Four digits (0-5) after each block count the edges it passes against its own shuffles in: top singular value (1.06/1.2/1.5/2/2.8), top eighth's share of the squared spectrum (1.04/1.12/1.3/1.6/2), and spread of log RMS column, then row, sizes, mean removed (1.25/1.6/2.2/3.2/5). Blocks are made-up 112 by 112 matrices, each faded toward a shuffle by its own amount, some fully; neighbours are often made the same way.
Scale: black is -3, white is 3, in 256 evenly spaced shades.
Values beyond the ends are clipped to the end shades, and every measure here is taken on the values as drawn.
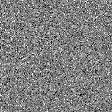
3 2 1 1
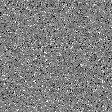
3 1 0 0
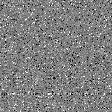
3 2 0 1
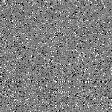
4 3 1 2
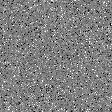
2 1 0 0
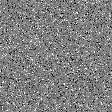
0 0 0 0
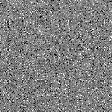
4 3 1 1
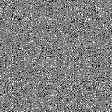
4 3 1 2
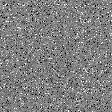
3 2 0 1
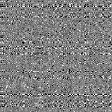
5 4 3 4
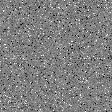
2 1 0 0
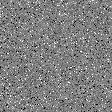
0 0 0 0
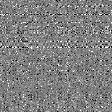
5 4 2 3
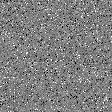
2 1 0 0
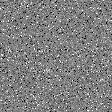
2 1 0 1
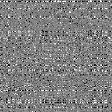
5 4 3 4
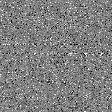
3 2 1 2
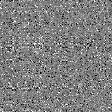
4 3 1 2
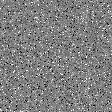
1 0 0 0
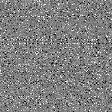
4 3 1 2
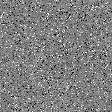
2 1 0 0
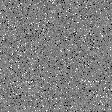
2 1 0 0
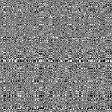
5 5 3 4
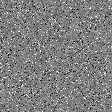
0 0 0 0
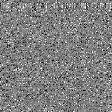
4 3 1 2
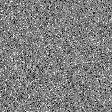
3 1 0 0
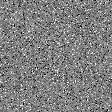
0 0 0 0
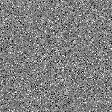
3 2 1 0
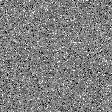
2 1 0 0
